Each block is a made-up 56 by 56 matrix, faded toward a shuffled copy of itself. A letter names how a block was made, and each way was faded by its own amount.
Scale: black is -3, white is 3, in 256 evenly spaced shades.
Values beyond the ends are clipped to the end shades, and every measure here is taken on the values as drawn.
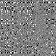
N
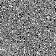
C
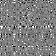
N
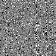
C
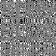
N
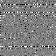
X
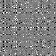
N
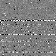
X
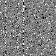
C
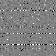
X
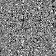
C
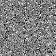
C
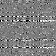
X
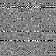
X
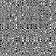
N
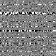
X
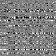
X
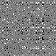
N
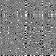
N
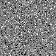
C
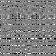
X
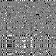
N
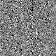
C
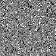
C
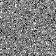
C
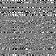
X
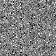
C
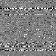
X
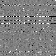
X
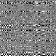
X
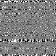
X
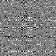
N
